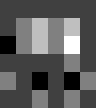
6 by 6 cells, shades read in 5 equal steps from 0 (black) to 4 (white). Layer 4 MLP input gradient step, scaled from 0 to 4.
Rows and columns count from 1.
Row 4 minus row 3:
1 -1 -2 -1 -2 0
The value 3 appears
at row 2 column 3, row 2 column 5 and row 3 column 3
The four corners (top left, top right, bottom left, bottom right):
1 1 1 1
